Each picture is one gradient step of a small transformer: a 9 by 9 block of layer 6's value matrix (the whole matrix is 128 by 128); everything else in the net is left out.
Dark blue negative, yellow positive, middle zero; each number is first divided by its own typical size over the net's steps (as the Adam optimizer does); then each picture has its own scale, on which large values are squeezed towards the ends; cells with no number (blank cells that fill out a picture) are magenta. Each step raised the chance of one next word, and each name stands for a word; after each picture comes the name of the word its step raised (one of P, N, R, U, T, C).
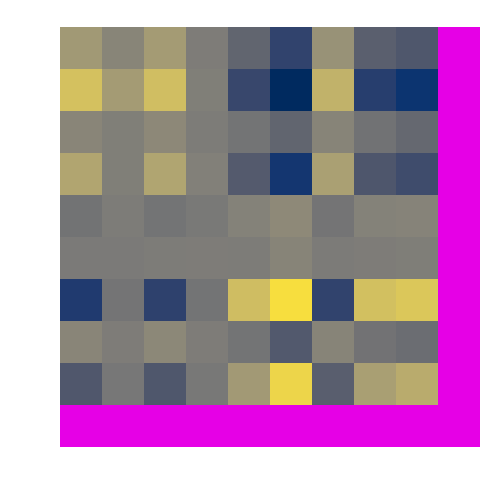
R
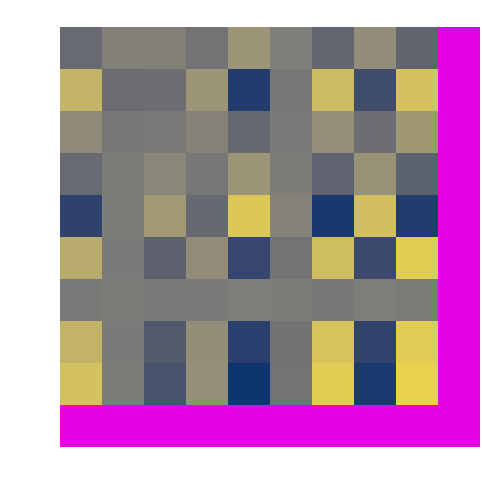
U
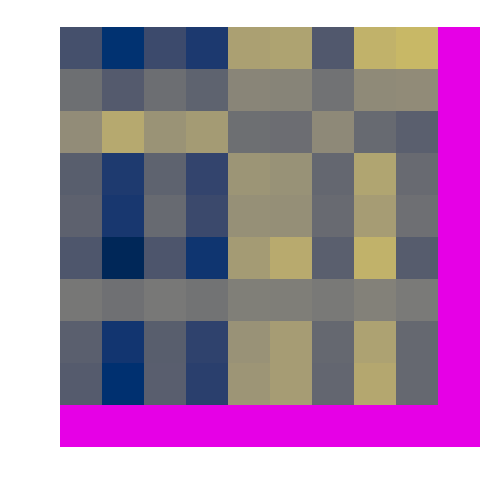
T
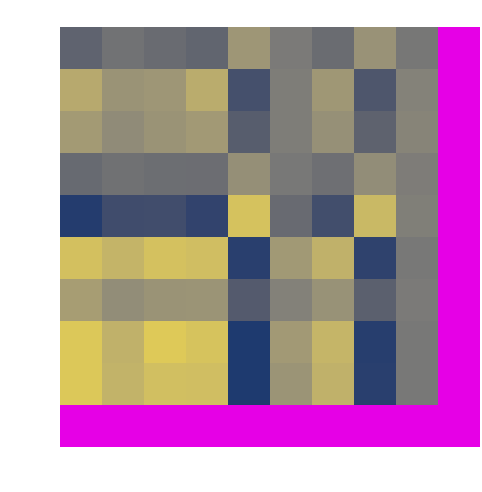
U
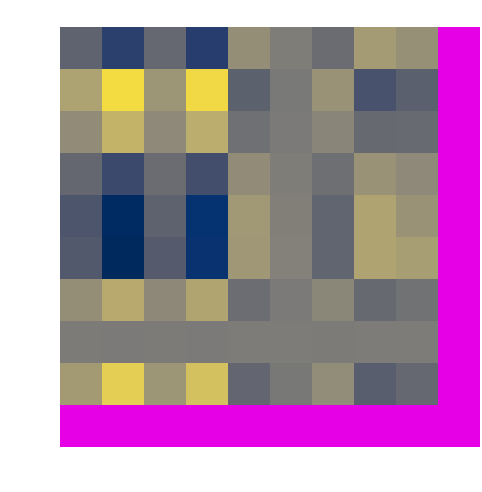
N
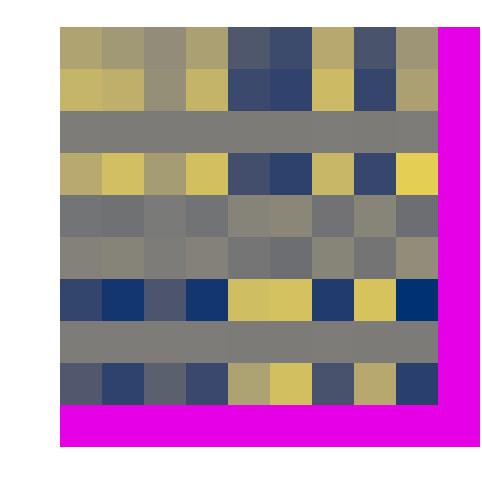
R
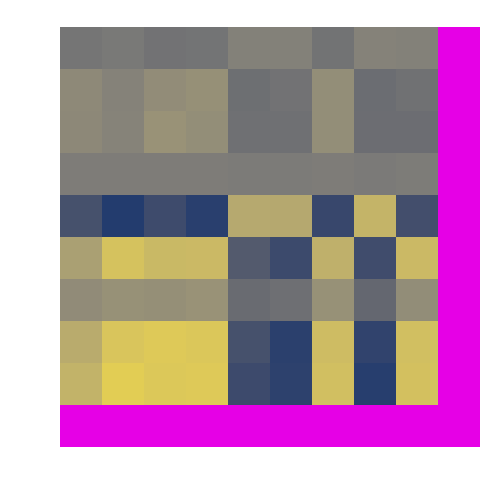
U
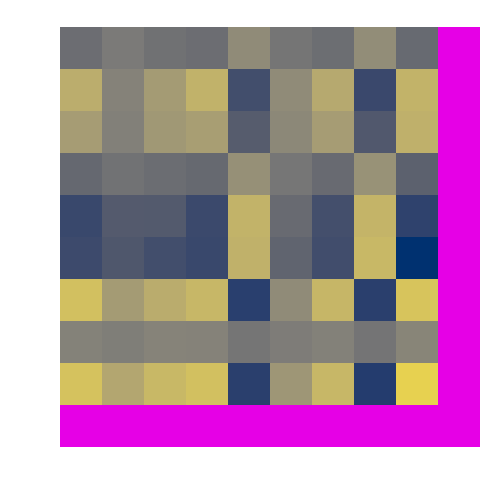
N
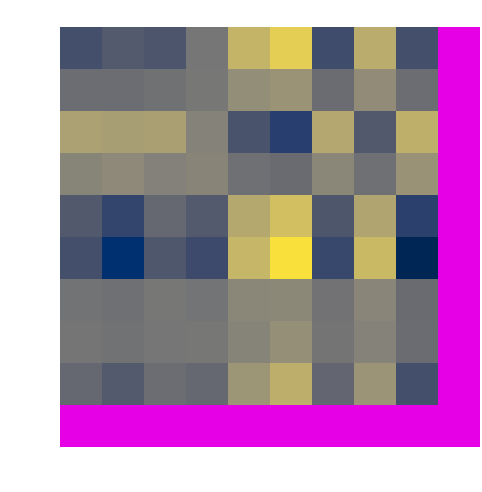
T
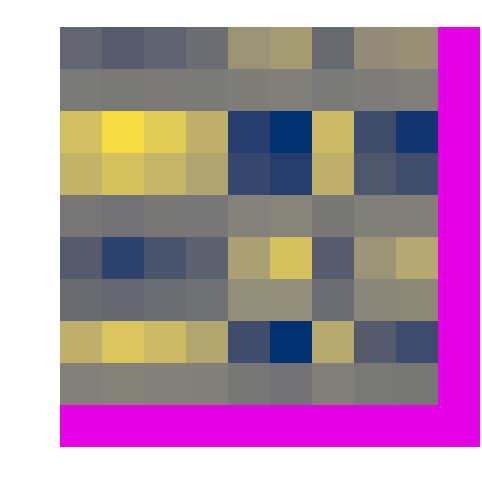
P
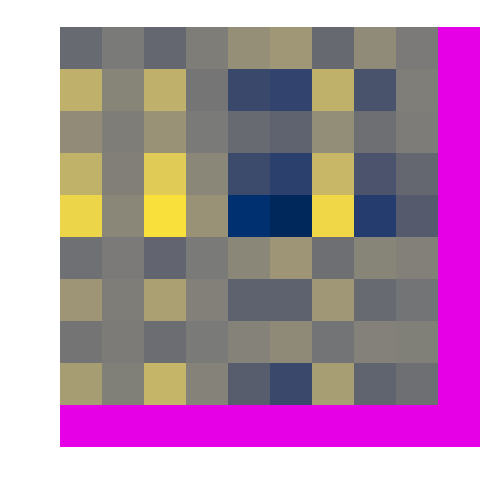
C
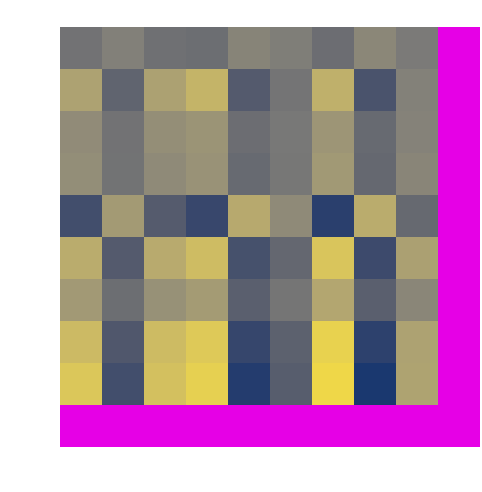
U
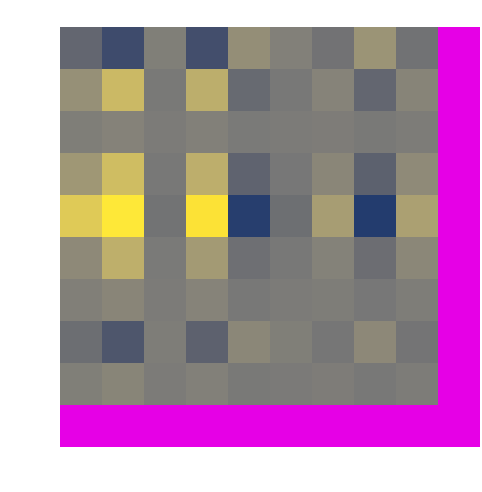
C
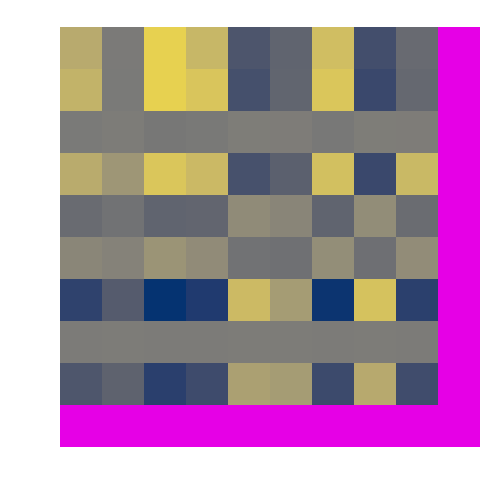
R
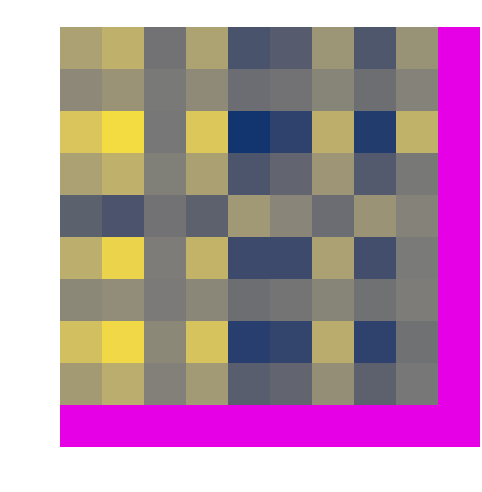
P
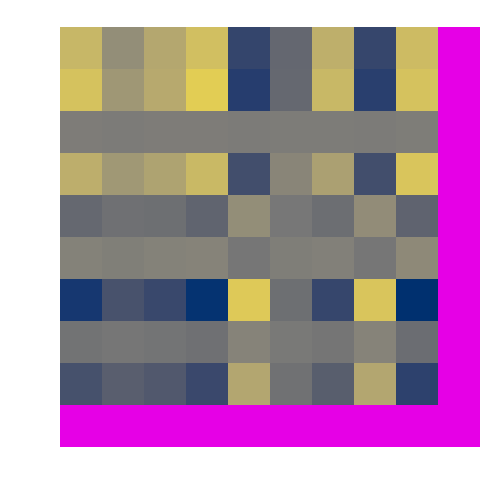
R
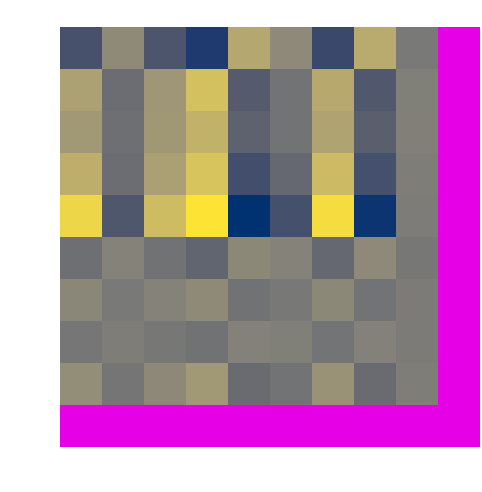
C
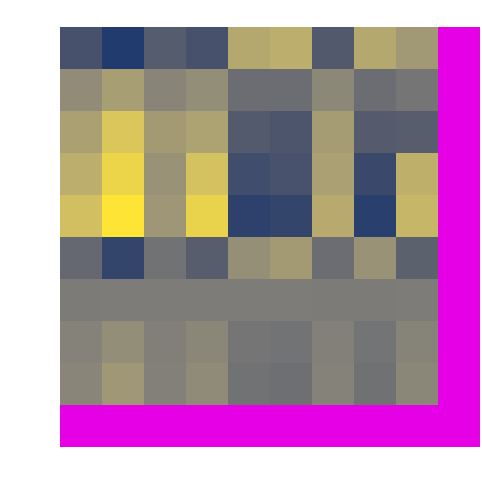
C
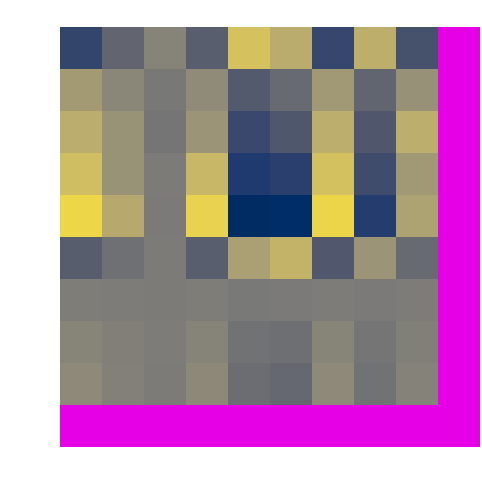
C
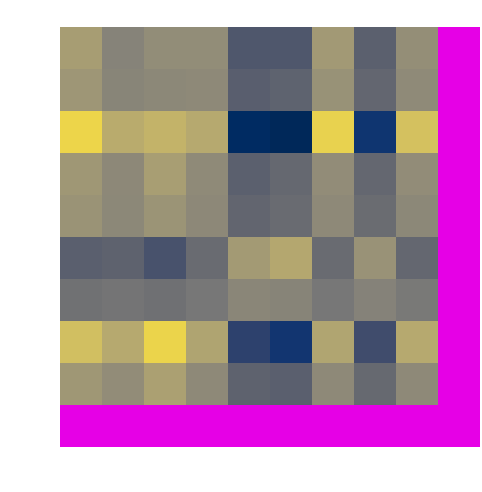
P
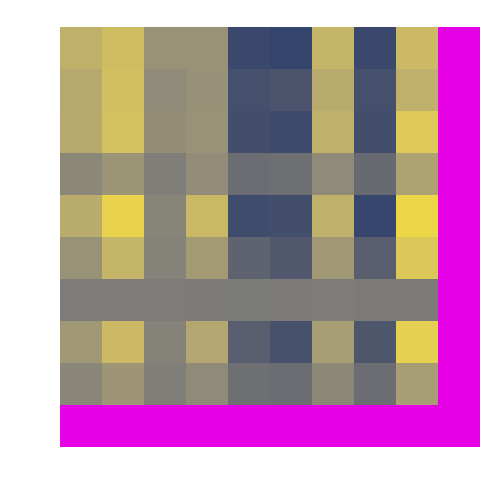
P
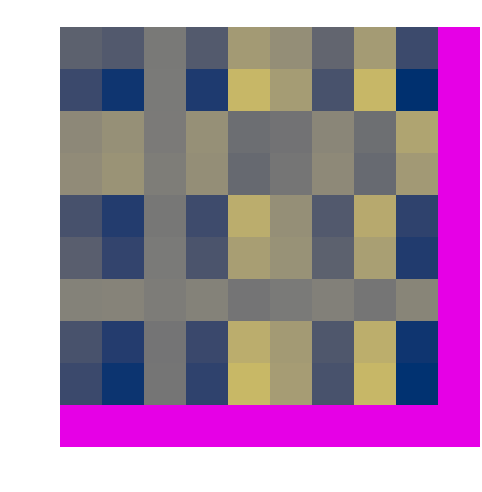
T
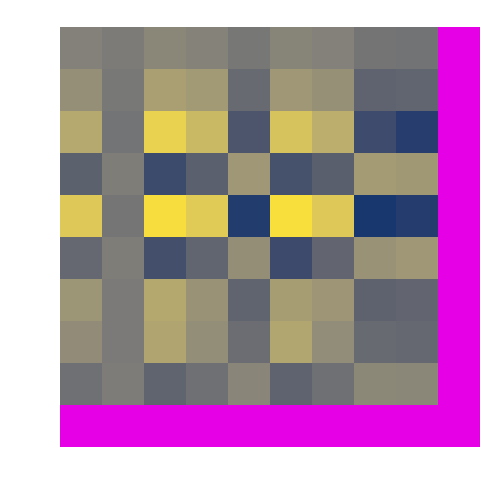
P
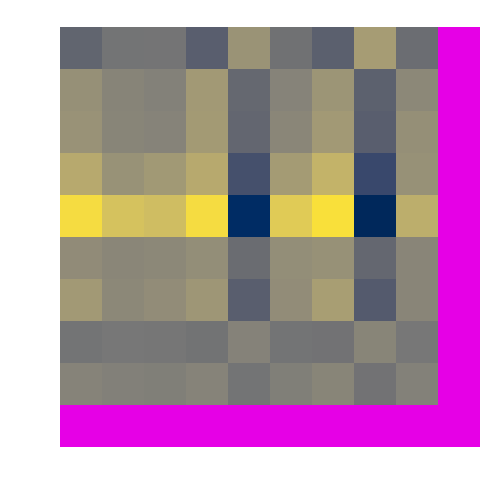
C
